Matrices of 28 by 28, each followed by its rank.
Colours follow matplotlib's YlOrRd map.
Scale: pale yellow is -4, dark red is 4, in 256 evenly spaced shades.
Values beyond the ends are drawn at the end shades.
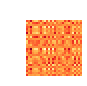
two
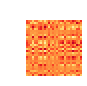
two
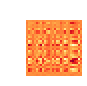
two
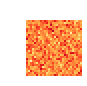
full rank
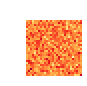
full rank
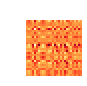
two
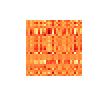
two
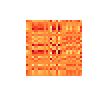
two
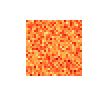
full rank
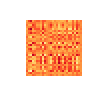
two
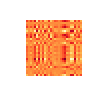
two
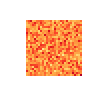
full rank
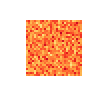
full rank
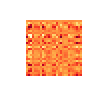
two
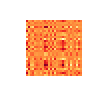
two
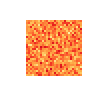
full rank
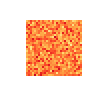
full rank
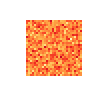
full rank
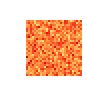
full rank
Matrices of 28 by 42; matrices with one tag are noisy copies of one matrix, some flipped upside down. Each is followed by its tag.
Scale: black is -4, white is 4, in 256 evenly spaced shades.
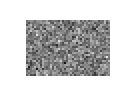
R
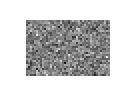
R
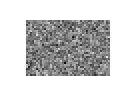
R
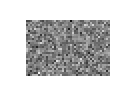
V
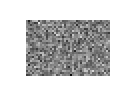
V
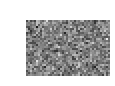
R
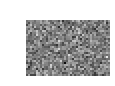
R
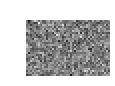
V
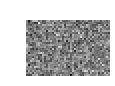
V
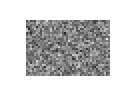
R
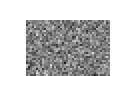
R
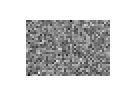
V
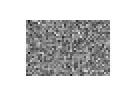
V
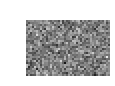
R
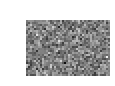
R
